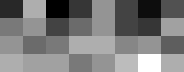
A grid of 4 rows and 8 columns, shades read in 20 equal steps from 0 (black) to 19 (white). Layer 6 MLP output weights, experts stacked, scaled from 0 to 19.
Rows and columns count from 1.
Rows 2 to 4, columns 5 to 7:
11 5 4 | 13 10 11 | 11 14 19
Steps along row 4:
down same down up up up down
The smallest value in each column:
3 8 0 4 11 5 1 6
